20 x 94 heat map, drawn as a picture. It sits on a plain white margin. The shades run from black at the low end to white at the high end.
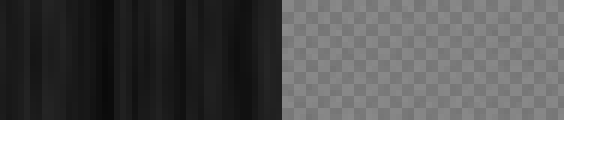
The table splits into one row of 2 panels. Panel 1,1: very low, streaked downward, faint in contrast. Panel 1,2: middling, checkered, faint in contrast.
